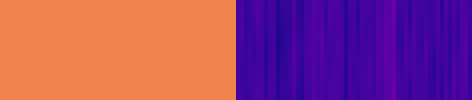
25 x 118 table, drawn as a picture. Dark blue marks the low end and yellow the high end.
It is made of 1 by 2 panels. Panel 1,1: high, flat. Panel 1,2: very low, streaked downward, faint in contrast.
